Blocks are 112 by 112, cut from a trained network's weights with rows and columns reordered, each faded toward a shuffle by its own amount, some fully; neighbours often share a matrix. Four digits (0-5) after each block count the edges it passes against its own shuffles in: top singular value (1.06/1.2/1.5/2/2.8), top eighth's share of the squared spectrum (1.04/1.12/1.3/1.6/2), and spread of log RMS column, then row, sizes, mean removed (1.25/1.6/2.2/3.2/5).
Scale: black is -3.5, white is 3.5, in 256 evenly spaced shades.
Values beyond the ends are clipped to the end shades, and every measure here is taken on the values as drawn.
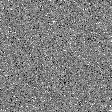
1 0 0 0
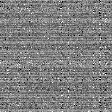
4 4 3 2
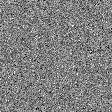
0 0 0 0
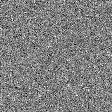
0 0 0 0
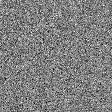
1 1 0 0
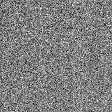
2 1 0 1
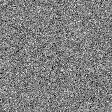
0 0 0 0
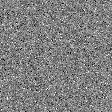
0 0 0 0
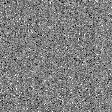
1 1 0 1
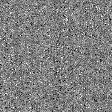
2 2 0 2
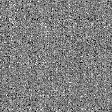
2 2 1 2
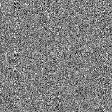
2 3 2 1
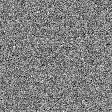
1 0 0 0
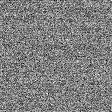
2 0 0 0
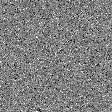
2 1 0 0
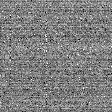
3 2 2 0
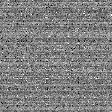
4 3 2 1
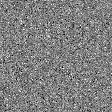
1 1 0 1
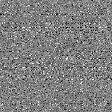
4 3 0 3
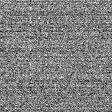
3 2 1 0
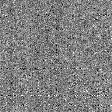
2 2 1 2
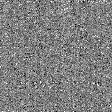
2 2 0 2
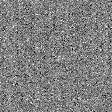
2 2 0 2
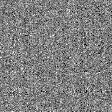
2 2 1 2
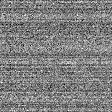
4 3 1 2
